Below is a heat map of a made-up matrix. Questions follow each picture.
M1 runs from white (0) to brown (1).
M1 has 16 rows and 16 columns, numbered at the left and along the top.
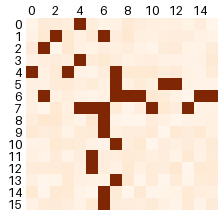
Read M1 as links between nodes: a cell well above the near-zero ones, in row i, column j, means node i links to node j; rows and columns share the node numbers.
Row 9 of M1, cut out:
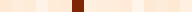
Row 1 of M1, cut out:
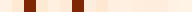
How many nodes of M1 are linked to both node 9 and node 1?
1
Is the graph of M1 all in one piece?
yes
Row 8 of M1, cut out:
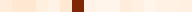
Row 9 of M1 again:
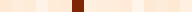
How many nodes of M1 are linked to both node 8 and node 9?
1
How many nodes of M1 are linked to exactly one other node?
11
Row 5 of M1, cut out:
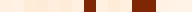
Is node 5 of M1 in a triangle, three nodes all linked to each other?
no
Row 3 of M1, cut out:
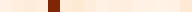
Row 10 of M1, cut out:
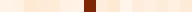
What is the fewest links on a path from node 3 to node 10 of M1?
3
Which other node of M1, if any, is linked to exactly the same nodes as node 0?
node 3
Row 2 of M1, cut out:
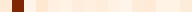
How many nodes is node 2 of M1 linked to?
1
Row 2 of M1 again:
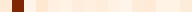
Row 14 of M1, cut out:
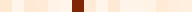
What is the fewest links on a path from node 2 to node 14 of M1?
3
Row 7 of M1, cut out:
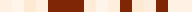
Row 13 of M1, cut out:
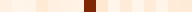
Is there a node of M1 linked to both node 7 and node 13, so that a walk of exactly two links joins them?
no
